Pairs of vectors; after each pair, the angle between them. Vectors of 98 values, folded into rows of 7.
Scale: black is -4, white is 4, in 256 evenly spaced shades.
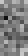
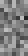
partly aligned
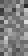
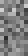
nearly opposite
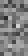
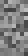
partly opposed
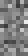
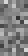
partly aligned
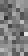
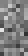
partly opposed
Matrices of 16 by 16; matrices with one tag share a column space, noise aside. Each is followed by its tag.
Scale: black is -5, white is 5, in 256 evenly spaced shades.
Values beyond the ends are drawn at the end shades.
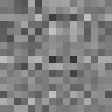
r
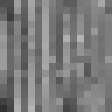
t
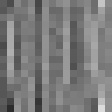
t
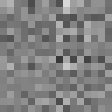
r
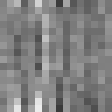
t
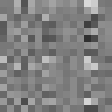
r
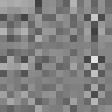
r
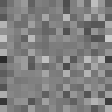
r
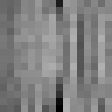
t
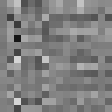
r
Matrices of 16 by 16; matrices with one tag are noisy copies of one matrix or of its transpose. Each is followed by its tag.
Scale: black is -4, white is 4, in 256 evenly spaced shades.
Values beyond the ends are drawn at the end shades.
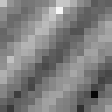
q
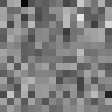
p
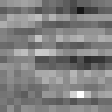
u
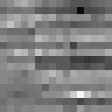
u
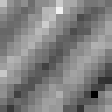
q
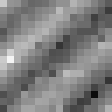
q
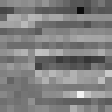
u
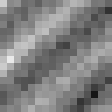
q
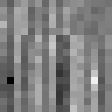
u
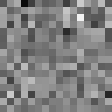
p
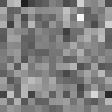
p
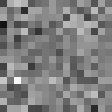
p
